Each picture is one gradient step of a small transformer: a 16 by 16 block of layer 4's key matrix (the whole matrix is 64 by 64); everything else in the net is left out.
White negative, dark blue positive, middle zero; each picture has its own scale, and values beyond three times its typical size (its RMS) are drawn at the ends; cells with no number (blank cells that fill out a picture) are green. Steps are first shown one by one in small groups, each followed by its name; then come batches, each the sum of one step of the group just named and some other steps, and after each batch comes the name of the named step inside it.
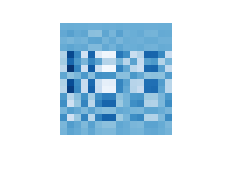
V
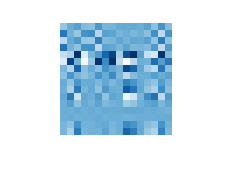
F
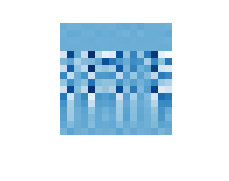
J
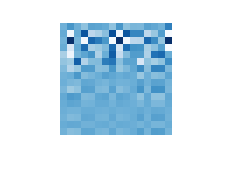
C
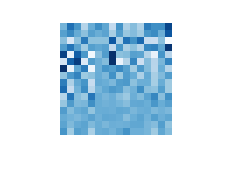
F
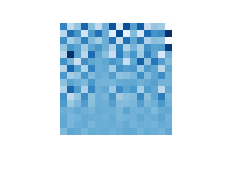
J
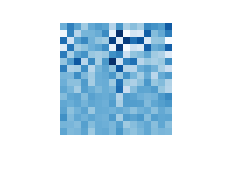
J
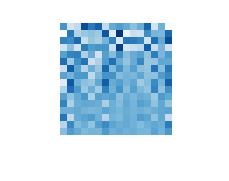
J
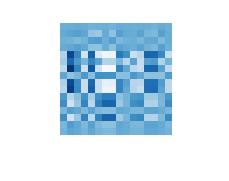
V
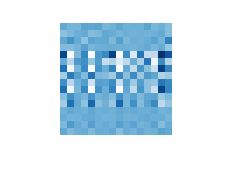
C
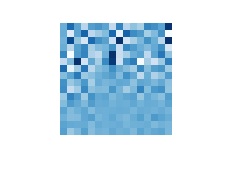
C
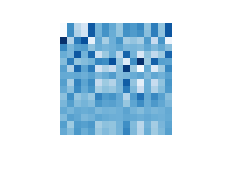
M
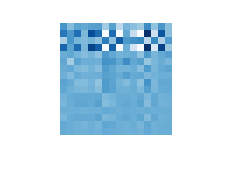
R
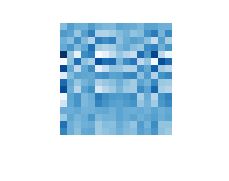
R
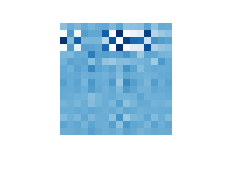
R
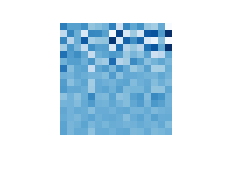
R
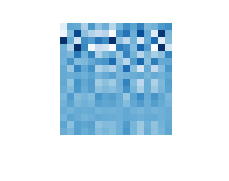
M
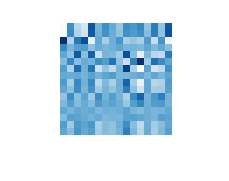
M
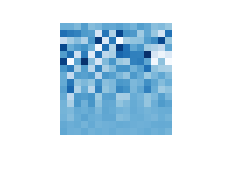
R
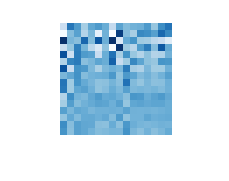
M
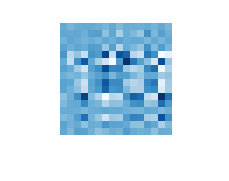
R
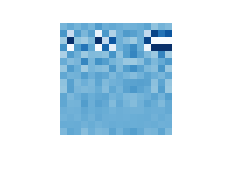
R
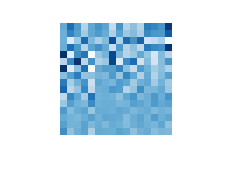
R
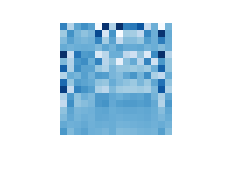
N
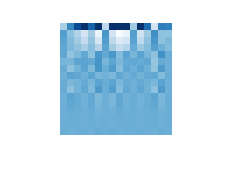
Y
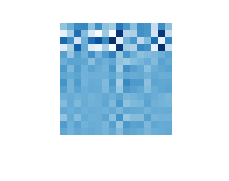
Y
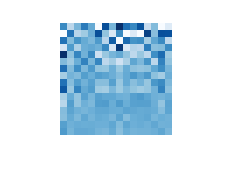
N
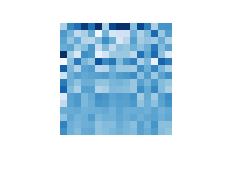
Y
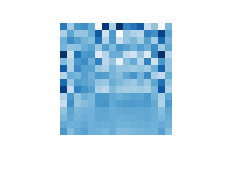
N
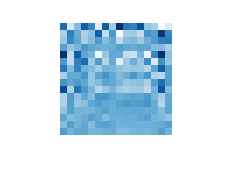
N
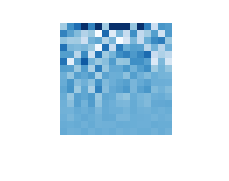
Y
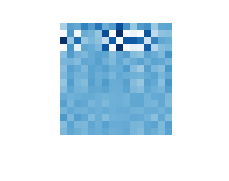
Y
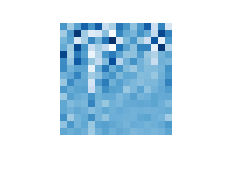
Y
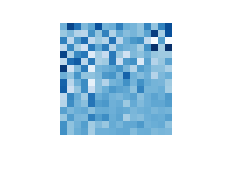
Y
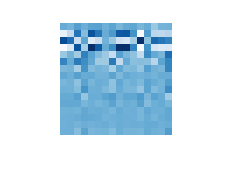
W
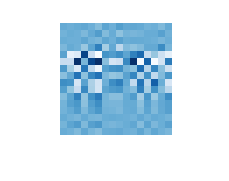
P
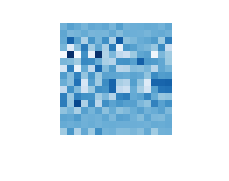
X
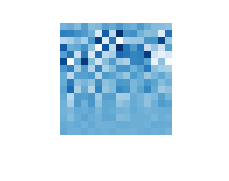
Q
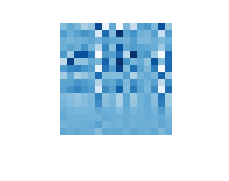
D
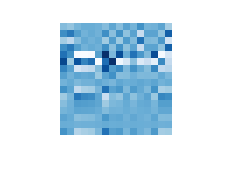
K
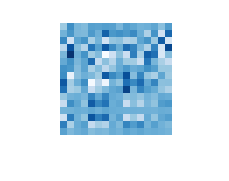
Q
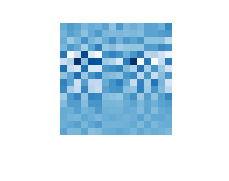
P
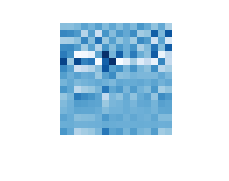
K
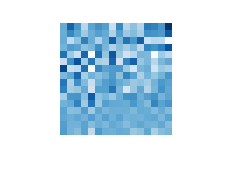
X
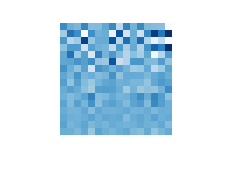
X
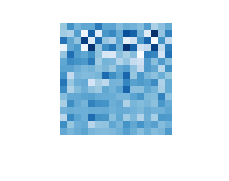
W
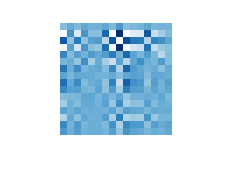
Q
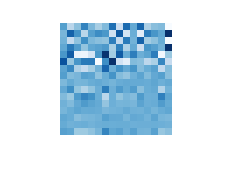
K
